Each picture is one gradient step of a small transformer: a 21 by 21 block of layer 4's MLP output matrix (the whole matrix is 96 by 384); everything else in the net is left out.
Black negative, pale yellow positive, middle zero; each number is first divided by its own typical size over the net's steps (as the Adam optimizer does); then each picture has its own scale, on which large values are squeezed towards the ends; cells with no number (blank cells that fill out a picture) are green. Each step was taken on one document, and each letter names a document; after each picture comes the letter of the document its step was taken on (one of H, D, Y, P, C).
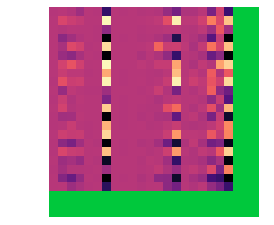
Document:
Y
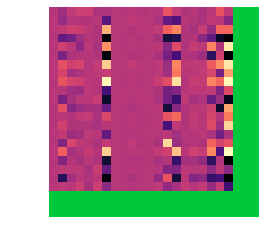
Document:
Y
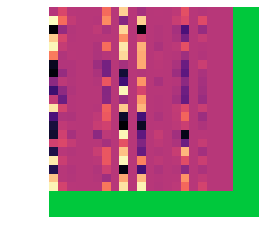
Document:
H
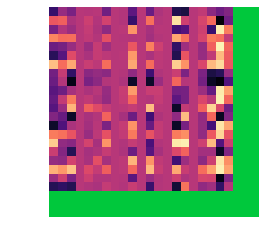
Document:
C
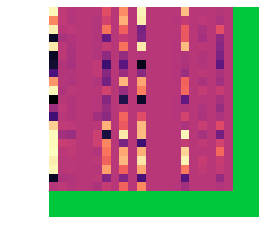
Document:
H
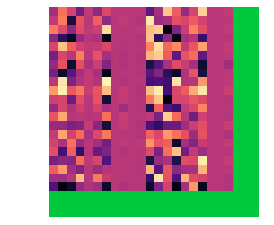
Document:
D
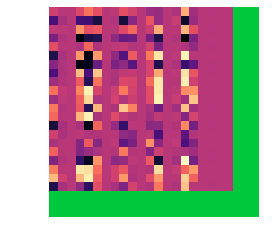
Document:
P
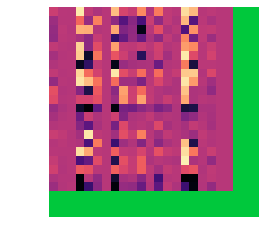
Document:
P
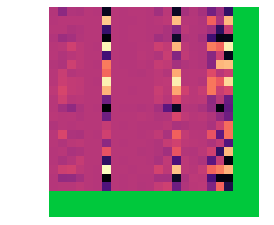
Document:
Y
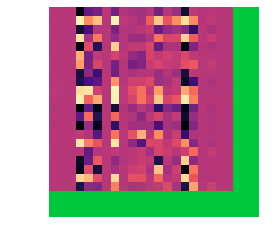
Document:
P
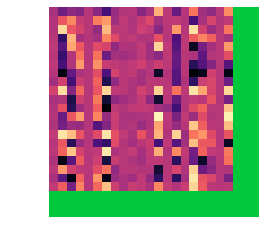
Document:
D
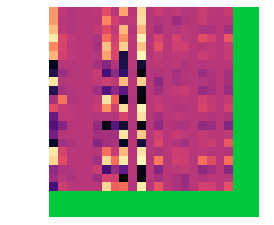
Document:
H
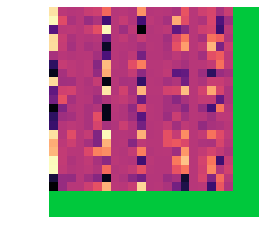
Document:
H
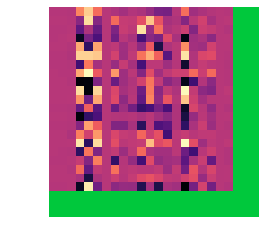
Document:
P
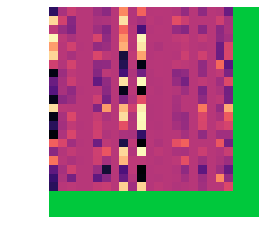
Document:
H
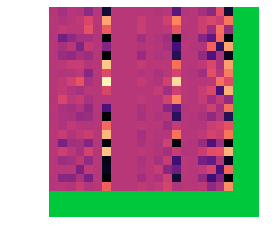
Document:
Y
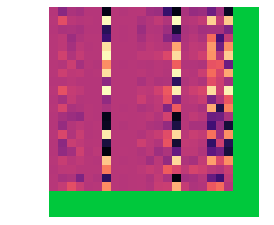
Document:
Y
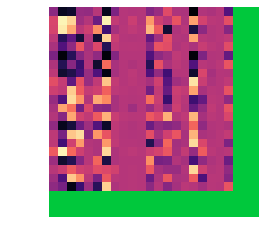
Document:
D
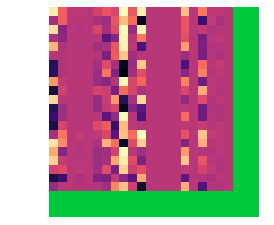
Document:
H
